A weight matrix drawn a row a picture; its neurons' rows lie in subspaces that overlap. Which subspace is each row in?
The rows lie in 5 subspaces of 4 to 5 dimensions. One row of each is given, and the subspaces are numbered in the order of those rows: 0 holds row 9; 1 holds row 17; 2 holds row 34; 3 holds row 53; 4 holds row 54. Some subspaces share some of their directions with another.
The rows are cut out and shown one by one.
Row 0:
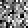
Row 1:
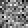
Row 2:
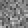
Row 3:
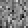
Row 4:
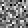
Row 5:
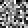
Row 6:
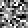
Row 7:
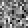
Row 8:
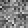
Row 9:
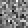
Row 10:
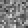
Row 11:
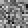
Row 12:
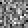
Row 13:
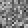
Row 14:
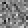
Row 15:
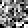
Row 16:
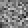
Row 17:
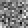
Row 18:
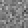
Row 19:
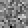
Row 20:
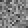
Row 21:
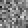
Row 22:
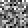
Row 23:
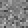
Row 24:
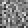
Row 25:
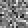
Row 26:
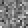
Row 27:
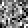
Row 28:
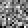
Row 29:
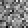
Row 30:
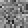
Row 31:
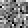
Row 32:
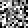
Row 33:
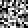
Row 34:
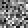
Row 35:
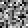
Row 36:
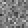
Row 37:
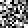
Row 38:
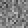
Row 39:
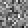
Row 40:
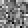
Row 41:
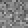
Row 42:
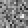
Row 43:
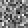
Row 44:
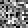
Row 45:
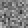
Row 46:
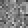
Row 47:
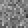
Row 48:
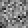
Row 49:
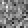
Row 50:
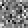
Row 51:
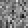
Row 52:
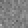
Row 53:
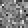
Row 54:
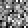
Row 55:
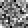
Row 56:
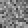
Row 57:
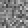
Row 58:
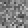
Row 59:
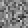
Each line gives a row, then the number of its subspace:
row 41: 0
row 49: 2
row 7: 0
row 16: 1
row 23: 1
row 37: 0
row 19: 1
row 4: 3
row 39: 4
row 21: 0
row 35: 3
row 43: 3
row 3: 4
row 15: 1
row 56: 0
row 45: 1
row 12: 3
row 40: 2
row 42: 4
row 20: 0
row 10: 1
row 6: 4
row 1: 3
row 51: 4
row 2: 3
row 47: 3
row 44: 2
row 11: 2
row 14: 0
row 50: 3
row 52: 0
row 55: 3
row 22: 3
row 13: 0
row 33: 1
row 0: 4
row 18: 3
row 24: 0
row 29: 4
